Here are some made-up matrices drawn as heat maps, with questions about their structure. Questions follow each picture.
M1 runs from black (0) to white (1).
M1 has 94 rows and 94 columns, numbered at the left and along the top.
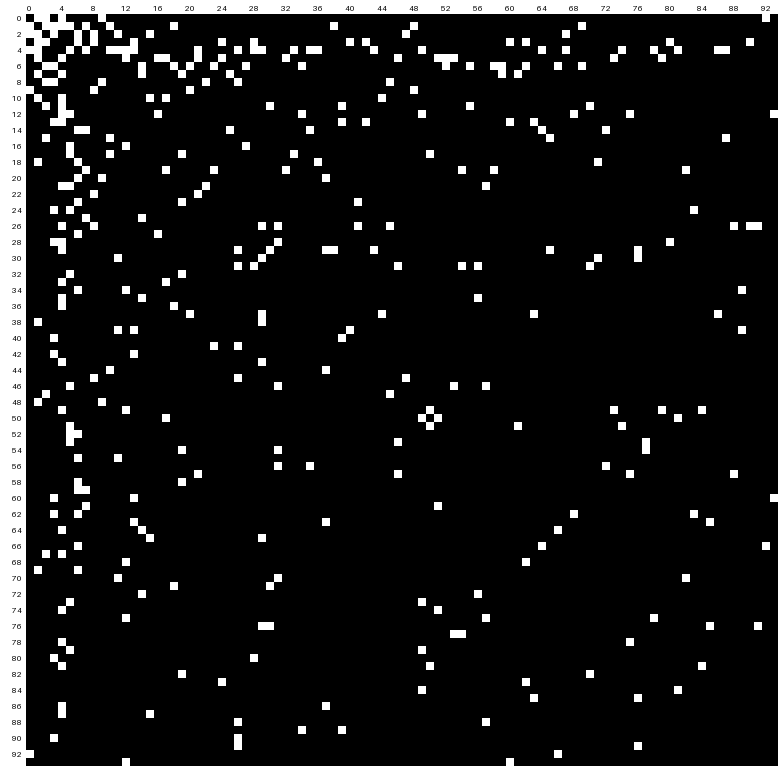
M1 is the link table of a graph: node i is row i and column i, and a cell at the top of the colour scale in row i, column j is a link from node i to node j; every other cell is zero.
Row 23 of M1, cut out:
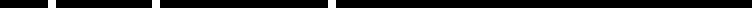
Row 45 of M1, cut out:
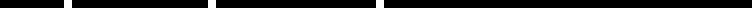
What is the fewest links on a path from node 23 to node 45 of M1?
3
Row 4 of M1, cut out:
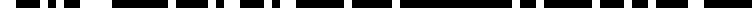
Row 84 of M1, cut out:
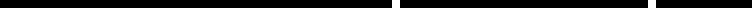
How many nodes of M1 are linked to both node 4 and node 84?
2
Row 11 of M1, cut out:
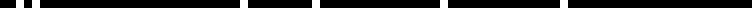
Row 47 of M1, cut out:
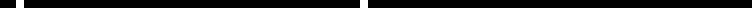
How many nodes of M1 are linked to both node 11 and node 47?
1
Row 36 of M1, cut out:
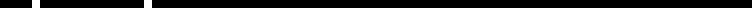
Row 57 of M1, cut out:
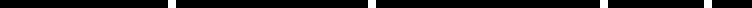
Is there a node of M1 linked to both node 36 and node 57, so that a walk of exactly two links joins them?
no
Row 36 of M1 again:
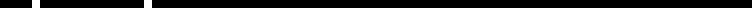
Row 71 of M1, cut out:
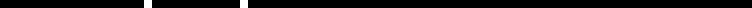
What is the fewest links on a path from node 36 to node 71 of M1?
2
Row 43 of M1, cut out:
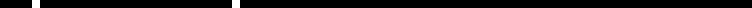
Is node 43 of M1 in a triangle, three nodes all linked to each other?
yes
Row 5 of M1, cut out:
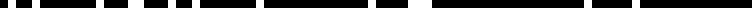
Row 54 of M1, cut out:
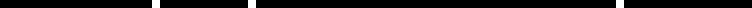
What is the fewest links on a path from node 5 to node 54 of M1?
3
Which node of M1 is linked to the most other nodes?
node 4
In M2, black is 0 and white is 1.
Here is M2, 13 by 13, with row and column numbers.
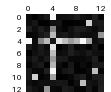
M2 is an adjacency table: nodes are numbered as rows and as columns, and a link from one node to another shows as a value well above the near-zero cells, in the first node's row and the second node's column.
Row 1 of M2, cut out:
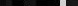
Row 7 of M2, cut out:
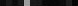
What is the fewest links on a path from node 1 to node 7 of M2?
3
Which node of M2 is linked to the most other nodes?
node 4
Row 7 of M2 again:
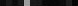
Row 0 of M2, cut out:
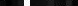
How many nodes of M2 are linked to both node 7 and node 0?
1
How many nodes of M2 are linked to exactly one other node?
9
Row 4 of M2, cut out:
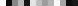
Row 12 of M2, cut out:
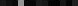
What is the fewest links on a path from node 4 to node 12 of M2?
2
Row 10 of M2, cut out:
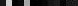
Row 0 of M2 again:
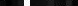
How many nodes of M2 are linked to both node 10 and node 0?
1
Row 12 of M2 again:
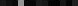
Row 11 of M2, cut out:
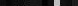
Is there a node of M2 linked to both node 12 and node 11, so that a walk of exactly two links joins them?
no
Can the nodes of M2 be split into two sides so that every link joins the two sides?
yes
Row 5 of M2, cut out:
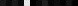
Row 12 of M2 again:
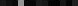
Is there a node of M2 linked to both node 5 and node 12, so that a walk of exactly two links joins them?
no
